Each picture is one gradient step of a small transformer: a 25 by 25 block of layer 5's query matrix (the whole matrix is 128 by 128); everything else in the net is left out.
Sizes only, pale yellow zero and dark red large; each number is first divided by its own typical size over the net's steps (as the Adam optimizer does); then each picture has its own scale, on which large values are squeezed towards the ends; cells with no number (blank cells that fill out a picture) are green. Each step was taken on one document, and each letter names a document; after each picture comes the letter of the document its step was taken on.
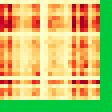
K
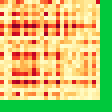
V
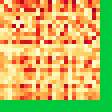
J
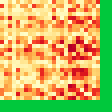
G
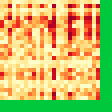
G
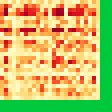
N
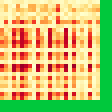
J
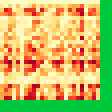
N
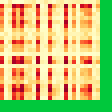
J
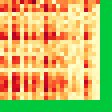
V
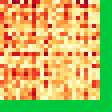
V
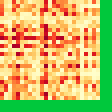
V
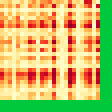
G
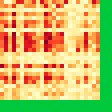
V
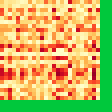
G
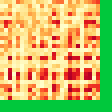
G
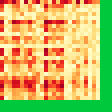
V
